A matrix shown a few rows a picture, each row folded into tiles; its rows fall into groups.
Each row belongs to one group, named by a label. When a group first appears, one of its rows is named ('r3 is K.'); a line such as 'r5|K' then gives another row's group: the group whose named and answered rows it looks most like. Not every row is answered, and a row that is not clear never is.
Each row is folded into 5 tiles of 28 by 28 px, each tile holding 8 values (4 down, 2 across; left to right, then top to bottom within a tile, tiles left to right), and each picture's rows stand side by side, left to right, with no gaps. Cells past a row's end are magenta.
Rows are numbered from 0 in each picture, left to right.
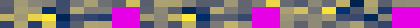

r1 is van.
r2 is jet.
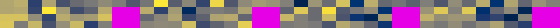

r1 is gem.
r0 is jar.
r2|jet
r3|jet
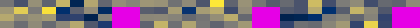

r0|jet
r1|gem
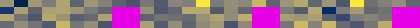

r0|jet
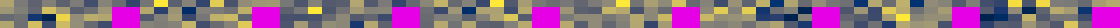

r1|gem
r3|gem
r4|jar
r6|jet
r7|van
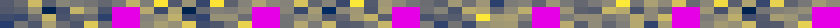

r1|gem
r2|gem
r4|jar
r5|gem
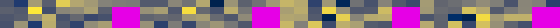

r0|van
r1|jet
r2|jar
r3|jar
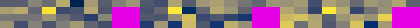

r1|van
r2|jar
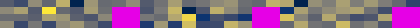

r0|jet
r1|van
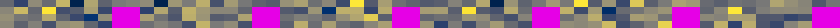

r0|jet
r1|jet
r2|gem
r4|gem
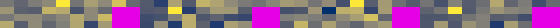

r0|jar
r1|van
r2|gem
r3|van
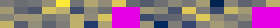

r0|jar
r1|jet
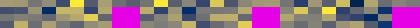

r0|gem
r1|gem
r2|jet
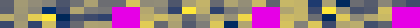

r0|van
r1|jar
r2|jar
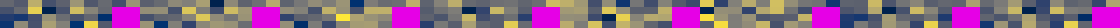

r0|van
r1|jet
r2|jet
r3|van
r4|jar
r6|van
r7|van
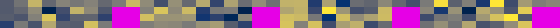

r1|jet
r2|jar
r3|gem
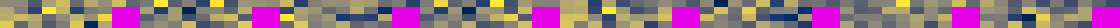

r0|jar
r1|gem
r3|gem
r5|jet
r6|jar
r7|jar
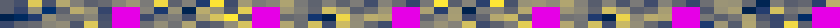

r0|van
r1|gem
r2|jar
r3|gem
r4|jar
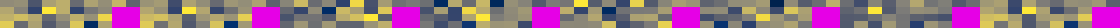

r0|jar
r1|jar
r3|jet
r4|gem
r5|jet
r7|jar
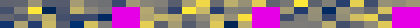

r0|van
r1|jar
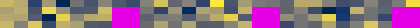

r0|jar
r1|gem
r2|van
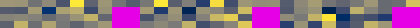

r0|gem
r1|gem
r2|van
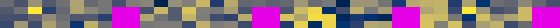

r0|van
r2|van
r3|jar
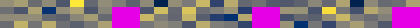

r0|gem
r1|jet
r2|jet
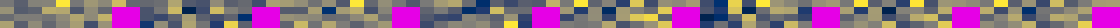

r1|van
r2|gem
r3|van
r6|gem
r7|gem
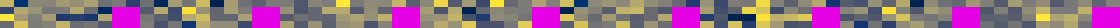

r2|jar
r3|gem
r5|jar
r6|jet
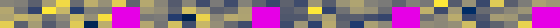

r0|jar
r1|jar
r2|van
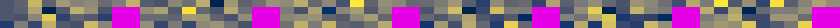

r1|jet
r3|van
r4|van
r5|gem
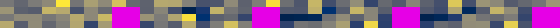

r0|jar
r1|van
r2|van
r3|van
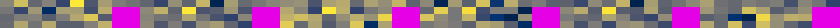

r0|gem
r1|jet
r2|jar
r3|jet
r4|jet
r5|jar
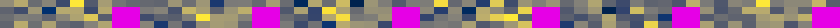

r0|gem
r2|jet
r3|gem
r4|van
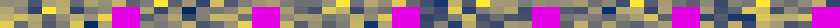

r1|gem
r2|jar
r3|van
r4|gem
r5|jar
